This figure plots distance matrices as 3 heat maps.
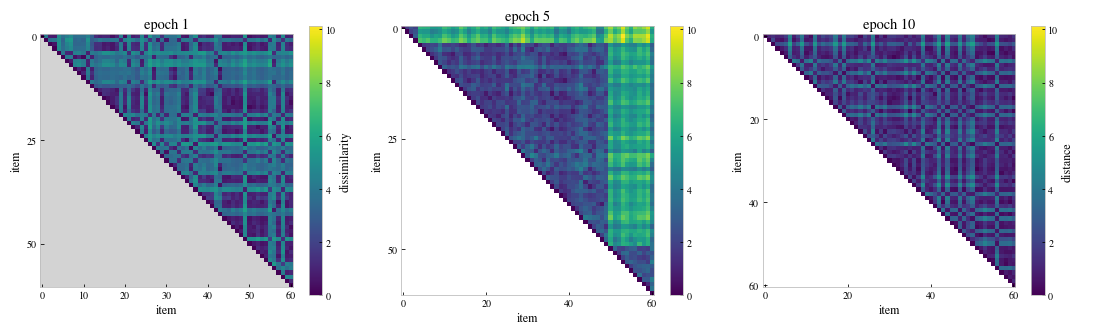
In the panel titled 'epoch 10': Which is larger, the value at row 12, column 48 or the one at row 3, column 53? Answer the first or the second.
the first
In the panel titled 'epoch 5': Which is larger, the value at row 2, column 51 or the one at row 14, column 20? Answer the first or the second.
the first
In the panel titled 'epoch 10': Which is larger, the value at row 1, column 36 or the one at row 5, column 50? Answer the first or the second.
the second
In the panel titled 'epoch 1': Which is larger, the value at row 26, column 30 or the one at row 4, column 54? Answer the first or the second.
the second
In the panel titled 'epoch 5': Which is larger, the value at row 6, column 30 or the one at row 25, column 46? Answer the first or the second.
the second
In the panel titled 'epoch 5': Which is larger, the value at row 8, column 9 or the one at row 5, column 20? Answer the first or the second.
the first
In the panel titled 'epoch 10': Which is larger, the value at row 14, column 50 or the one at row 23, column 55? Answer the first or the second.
the first
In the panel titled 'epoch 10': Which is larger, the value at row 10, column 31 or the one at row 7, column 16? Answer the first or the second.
the second
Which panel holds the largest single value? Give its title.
epoch 5
